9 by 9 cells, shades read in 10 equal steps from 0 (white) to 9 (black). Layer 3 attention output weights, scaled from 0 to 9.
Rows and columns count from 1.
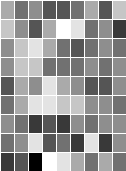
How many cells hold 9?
1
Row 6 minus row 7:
1 -2 -6 -5 -5 -2 -1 0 1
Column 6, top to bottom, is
5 1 6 5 4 2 4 7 3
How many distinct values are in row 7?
4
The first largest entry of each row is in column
4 9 6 4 1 1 3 6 3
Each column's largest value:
7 6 9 6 7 7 6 7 7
